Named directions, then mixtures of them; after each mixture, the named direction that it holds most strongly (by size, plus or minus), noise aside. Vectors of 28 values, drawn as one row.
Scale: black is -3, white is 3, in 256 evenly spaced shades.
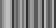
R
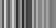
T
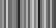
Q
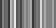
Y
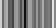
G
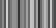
Q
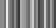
Q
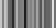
G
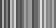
Y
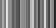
Q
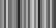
Q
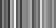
Y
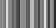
Q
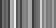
Y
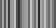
Q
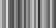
Q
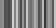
R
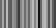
Q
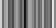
G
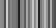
Q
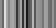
T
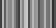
Q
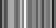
G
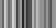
T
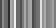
Y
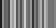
Y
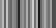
Q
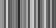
Q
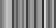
R
